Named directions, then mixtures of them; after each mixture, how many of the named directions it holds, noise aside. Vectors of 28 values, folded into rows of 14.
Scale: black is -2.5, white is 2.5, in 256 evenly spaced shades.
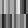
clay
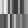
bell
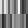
two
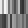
two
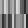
one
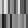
two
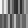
one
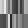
one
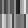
one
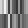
one
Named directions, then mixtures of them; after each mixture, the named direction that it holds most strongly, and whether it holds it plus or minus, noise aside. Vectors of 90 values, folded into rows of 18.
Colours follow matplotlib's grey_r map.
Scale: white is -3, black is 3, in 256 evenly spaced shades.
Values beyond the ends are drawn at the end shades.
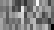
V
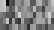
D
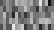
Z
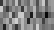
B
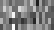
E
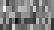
E, plus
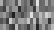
E, minus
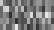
B, minus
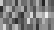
B, minus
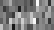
E, minus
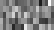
Z, minus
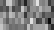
V, plus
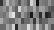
E, plus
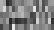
E, plus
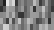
D, minus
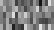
Z, minus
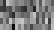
E, minus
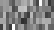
Z, plus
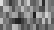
B, minus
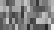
V, minus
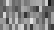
Z, plus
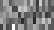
E, plus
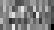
E, plus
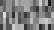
Z, plus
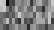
D, plus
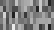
Z, plus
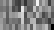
V, plus
